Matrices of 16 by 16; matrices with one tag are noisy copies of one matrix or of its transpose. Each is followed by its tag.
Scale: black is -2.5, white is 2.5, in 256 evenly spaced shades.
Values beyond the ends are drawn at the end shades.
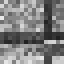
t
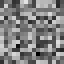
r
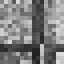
t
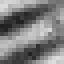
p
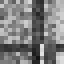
t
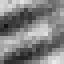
p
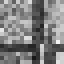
t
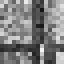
t
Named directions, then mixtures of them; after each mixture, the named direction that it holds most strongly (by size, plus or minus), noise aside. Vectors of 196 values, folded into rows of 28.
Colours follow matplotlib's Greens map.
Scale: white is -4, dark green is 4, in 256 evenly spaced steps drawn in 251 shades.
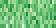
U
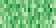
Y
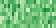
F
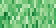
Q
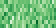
U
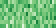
U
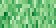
Q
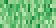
Y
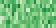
F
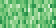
Y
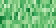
F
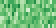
F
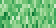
Q
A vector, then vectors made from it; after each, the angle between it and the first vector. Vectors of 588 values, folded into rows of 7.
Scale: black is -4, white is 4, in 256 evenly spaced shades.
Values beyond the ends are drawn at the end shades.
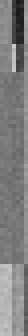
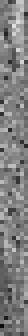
partly opposed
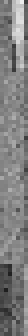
nearly opposite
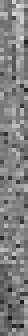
partly opposed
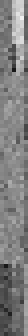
nearly opposite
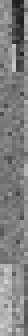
nearly parallel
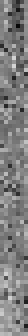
partly aligned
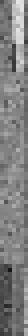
nearly opposite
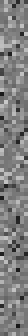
orthogonal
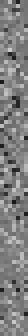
orthogonal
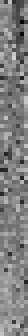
partly aligned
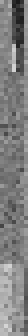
nearly parallel
